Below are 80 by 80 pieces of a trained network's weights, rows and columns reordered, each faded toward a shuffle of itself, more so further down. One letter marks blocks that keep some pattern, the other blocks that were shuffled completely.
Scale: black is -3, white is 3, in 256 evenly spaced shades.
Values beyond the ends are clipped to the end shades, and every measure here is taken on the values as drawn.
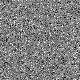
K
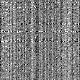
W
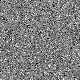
K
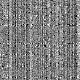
W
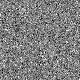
K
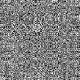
W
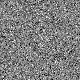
K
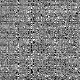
W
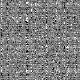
W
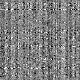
W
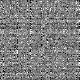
W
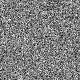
K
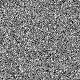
K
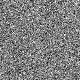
K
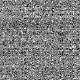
W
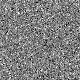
K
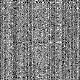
W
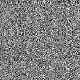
W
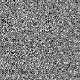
W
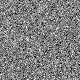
K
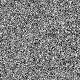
K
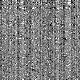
W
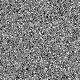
K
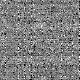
W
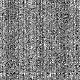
W
